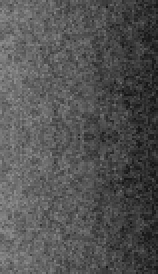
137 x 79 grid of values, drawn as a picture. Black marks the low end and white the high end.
The field climbs toward the left. The top and bottom halves mirror each other. Overall the values sit about 30% of the way up the scale. No single row or column stands out from its neighbours.
